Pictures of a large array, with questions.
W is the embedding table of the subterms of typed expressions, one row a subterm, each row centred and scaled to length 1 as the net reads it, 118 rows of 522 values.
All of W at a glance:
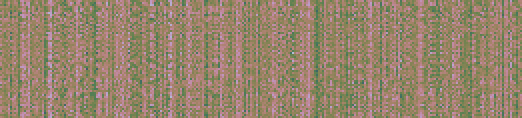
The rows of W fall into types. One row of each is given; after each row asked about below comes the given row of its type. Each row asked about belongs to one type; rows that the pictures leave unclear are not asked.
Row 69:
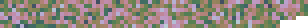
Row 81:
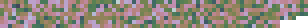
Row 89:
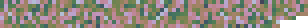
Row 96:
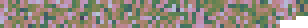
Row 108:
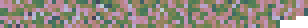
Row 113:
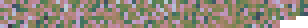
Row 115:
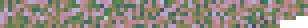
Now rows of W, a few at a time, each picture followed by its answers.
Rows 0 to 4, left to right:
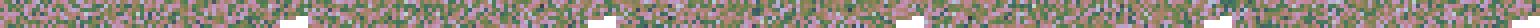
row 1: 115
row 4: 69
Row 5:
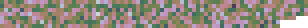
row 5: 115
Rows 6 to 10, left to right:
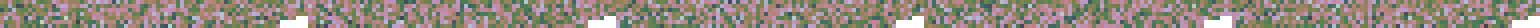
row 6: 69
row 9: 89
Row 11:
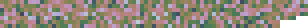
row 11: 81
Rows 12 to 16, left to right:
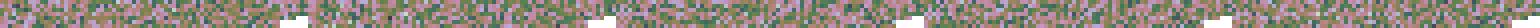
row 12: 81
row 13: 96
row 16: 81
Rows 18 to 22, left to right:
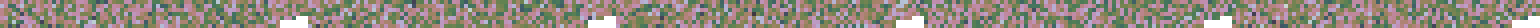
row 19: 108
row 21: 81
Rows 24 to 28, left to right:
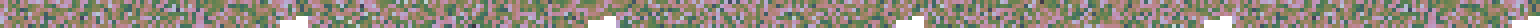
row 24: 96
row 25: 108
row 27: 89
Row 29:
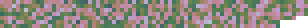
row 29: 108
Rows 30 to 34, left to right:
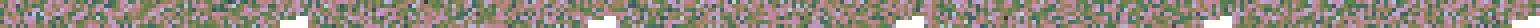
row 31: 89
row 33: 96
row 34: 115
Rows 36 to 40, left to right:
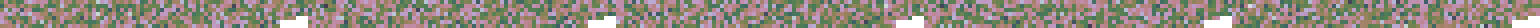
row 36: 115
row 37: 81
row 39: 113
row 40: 115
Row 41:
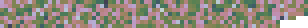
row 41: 108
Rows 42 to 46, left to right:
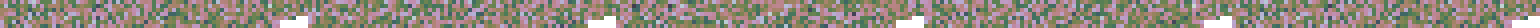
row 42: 89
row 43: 115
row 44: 113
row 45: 96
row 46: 89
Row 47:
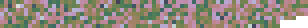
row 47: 115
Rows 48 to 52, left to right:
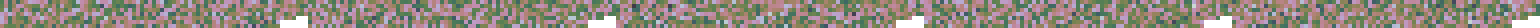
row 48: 115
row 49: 81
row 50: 113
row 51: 96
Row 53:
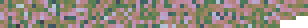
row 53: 115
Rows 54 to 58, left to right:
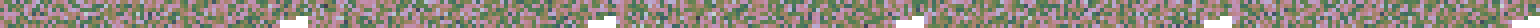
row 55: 81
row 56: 96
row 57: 115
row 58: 96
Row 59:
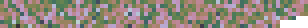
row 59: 89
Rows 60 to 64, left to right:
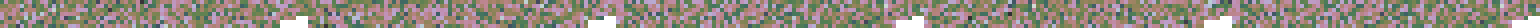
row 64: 96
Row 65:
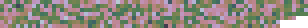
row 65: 113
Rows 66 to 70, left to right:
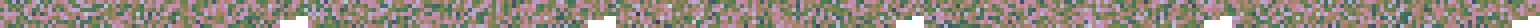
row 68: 81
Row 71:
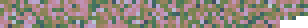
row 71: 81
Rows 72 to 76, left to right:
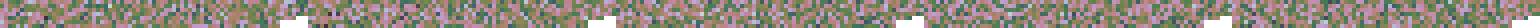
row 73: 108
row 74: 81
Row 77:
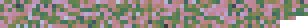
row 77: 113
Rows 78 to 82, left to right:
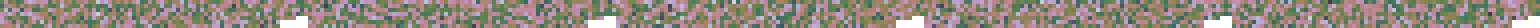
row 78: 115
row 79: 113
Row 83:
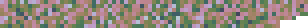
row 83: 96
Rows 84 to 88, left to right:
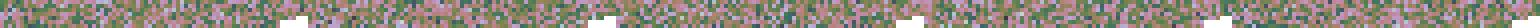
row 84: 69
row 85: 81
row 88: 69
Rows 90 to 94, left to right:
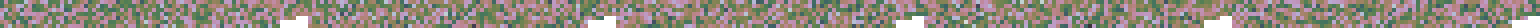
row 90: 115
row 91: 89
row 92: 81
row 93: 108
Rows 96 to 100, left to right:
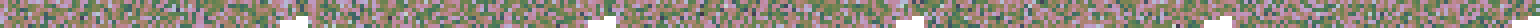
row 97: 96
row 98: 96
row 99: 69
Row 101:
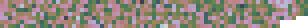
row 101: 96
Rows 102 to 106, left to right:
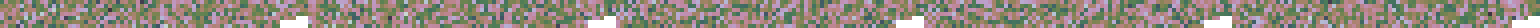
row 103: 96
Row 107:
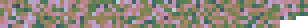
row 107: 81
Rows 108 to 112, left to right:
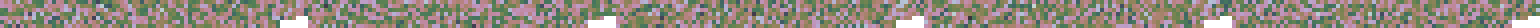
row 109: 113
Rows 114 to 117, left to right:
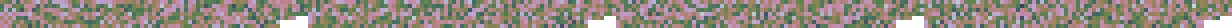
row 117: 89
